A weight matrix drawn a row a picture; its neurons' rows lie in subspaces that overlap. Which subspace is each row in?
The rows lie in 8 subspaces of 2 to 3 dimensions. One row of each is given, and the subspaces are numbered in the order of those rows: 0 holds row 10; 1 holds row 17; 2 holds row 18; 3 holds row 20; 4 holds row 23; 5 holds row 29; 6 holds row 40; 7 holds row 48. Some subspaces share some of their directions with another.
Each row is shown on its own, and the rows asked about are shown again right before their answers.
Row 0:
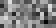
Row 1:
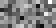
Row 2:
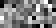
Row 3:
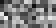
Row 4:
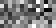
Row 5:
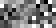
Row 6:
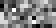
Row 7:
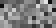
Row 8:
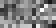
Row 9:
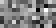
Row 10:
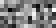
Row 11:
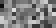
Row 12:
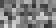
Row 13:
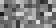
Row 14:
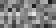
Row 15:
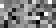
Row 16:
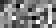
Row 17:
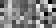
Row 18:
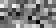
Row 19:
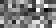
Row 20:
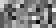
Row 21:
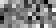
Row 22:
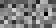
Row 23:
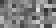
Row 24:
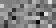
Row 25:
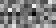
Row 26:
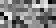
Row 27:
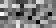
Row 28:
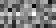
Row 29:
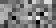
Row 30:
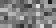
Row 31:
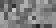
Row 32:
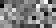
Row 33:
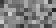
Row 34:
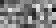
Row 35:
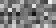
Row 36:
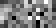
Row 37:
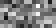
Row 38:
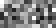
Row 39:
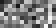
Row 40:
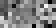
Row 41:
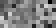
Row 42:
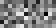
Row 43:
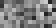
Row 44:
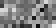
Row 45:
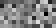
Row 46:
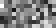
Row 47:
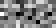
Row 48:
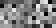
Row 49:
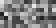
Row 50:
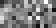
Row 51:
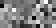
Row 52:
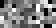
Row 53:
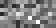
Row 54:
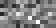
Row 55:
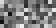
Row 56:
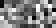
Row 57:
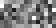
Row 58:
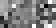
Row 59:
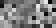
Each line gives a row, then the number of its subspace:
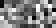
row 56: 0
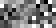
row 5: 4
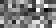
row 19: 4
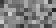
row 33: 7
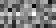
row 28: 0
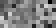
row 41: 6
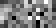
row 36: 5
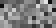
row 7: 4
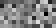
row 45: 7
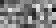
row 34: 0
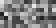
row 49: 3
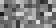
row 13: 2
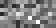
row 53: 2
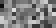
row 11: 1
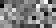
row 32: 6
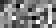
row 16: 3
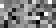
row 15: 5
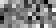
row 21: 5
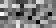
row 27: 2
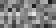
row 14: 0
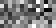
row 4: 4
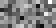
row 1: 1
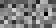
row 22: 7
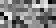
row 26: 3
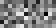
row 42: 7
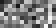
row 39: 3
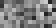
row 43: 2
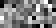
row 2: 5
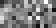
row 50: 5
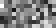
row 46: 1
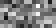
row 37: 1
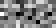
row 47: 2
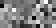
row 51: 6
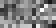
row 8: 6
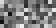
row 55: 7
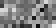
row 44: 6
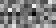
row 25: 0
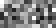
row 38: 3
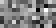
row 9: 4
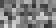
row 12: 3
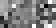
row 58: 6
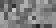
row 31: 1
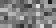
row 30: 1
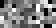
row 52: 4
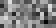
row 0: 1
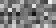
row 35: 0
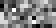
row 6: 1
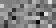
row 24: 5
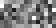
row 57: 3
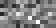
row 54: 2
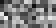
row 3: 3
